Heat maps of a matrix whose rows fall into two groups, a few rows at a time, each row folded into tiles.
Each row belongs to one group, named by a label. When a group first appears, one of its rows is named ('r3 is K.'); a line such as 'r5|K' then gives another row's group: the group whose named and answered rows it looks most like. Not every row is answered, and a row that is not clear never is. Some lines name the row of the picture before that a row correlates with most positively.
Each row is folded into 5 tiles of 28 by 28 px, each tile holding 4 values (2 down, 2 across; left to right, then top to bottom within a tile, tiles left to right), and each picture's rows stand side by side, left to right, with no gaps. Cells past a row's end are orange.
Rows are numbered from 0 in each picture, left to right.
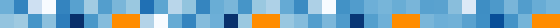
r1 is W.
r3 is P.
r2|P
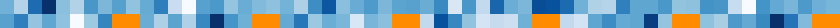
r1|P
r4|W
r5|P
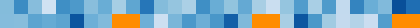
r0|P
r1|W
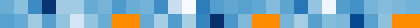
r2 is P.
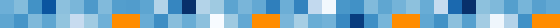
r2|P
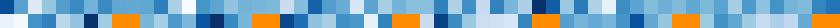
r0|W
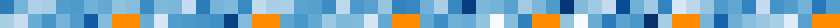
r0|W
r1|W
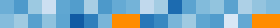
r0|P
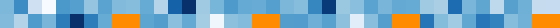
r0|P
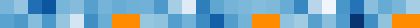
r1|P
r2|P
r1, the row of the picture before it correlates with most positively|0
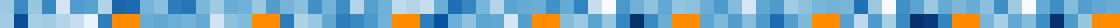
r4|P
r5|P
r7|P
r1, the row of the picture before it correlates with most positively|0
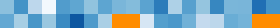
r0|P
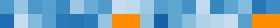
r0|W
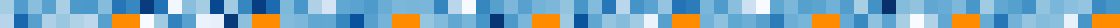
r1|W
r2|P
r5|P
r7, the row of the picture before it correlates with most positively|1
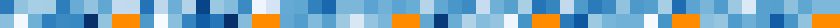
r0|W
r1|W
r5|P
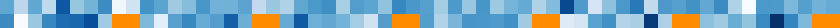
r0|W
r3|W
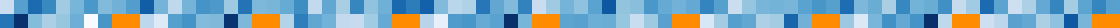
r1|W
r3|W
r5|W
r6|W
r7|W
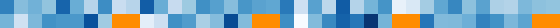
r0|W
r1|W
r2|W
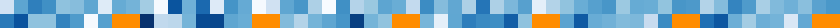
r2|P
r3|W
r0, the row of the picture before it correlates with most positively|3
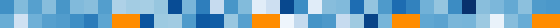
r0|W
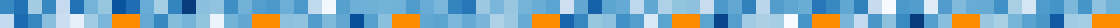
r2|P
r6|P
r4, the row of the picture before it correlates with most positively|1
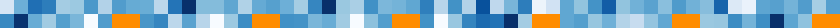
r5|P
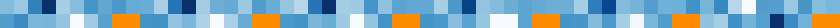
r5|P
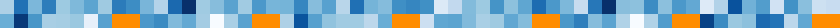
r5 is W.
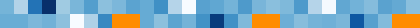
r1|P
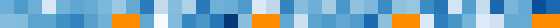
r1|W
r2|W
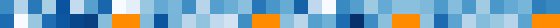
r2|P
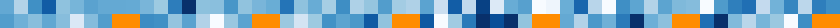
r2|W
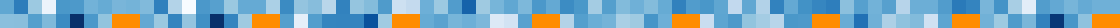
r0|P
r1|P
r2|W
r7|P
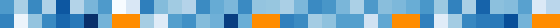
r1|W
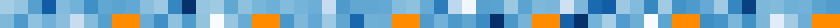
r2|P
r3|P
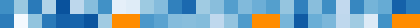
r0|W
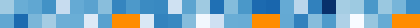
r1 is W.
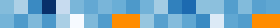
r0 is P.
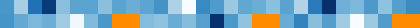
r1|P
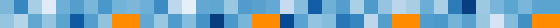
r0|P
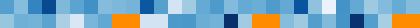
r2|P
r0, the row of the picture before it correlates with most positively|3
